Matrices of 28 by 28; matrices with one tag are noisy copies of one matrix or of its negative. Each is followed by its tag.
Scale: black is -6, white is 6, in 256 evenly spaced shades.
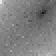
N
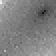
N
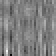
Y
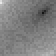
N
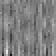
Y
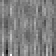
Y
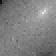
N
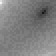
N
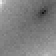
N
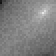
N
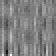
Y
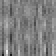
Y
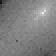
N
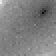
N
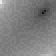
N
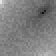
N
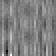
Y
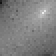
N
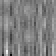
Y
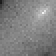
N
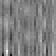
Y
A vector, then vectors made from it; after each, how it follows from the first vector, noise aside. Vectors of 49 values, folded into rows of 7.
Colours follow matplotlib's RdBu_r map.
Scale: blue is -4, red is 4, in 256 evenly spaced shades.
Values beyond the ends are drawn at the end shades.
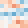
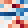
scaled up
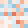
sign-scrambled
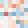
sign-scrambled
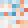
sign-scrambled
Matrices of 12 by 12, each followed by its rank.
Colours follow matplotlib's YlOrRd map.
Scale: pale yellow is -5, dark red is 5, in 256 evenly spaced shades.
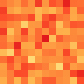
full rank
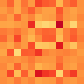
two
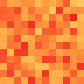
full rank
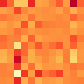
two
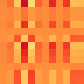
one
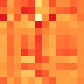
two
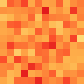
full rank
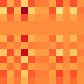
one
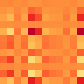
one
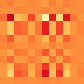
one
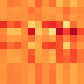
two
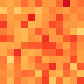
full rank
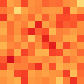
full rank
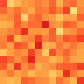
full rank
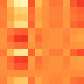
one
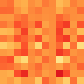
two
